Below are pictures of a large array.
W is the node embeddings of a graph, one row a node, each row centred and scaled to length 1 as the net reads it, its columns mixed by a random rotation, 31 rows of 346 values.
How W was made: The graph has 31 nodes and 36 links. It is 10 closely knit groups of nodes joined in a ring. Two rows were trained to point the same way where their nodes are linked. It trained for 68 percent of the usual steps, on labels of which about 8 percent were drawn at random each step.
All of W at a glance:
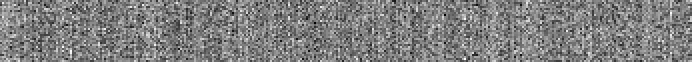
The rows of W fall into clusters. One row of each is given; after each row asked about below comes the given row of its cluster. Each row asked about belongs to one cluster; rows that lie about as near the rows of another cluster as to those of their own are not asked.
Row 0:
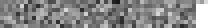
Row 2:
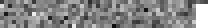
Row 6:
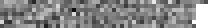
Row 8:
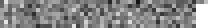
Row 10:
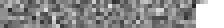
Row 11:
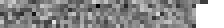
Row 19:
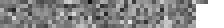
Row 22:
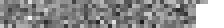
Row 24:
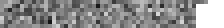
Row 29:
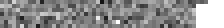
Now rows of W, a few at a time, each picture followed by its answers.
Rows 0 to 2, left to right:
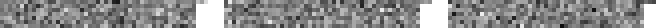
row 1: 8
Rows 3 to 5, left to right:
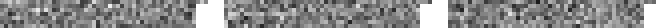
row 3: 10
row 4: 29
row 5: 19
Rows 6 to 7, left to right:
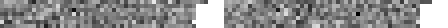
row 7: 0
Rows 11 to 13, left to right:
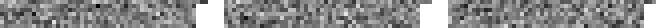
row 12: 29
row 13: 24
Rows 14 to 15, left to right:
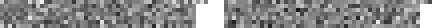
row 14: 22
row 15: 6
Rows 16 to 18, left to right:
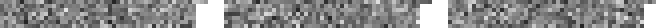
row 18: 0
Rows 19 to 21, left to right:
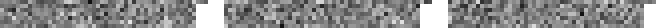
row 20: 11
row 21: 24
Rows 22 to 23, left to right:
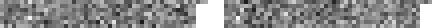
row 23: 19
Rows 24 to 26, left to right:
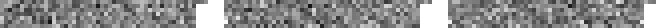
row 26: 6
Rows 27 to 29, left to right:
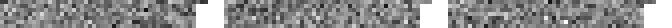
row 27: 2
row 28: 24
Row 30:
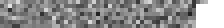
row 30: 10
